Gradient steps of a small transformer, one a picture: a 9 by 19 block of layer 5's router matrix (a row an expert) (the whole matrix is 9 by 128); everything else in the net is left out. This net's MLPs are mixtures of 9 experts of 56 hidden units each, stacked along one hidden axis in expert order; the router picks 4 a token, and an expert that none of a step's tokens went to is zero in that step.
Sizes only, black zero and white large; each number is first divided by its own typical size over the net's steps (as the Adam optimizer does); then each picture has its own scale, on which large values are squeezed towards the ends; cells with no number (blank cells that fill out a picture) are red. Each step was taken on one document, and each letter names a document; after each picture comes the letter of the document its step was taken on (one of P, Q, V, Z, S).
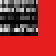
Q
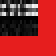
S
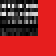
S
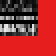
Q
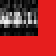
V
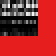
S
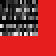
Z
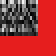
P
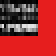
Q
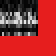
Z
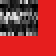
Z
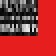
Q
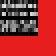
S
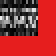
V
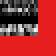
Q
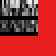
P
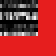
Z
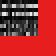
S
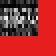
V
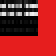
S
